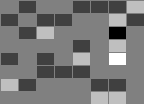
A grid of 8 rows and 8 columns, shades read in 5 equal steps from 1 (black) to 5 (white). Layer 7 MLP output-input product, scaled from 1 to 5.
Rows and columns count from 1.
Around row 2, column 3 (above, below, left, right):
3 4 3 2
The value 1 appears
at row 3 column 7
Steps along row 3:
down up down same same down up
